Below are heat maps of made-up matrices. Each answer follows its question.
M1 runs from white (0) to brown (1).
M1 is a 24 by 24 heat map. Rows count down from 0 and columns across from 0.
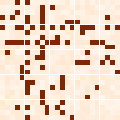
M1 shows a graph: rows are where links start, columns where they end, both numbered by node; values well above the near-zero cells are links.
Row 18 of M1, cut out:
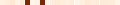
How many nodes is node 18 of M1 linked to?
2
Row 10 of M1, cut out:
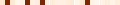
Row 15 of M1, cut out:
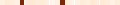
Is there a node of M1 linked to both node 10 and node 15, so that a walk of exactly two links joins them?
no
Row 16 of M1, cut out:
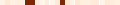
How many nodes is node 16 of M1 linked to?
3
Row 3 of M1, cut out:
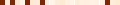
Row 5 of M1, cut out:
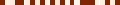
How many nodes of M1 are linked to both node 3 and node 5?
3
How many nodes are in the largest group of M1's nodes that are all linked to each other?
3
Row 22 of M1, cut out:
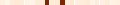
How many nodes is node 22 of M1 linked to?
2
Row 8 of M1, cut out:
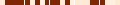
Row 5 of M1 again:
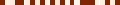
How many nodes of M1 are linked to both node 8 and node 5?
4
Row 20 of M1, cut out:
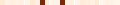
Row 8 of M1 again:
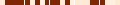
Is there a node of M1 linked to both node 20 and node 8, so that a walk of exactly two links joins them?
no
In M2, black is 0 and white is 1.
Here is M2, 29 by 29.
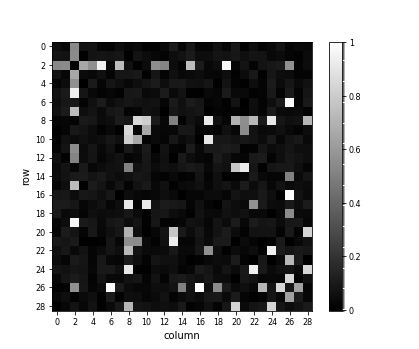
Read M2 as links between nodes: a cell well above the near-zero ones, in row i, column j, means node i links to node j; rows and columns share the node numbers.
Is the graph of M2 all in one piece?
no
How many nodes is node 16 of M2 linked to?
1
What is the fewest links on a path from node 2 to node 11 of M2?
1
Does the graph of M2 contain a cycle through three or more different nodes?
yes
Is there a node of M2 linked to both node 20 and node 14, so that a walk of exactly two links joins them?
no
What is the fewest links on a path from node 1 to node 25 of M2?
3
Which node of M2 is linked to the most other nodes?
node 2
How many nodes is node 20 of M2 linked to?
3
